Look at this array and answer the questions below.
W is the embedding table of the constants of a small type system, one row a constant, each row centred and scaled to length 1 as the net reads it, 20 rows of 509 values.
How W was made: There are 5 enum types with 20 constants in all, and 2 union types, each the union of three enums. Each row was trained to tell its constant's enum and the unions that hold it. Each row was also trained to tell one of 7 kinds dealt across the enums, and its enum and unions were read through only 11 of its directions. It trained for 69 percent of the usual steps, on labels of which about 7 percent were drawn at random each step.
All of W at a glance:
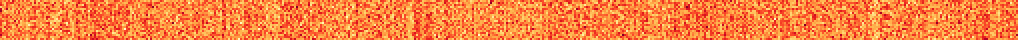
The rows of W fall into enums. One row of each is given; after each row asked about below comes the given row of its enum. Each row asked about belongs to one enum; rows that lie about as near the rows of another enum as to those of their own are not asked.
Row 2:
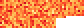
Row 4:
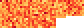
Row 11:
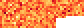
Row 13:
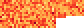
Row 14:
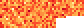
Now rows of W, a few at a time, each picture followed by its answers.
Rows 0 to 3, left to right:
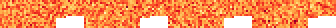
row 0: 14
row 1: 11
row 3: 13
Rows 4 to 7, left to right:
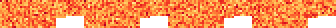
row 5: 14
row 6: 14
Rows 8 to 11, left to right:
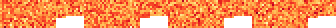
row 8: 4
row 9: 13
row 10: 2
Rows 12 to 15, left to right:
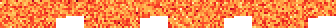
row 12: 2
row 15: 13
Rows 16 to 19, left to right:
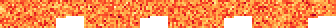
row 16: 4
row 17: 4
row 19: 14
